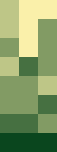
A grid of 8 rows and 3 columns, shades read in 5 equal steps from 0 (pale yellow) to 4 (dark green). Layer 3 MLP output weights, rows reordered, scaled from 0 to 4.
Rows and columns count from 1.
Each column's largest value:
4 4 4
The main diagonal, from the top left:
1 0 2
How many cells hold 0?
4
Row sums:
1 3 4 6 5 7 8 12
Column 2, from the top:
0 0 0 3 2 2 3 4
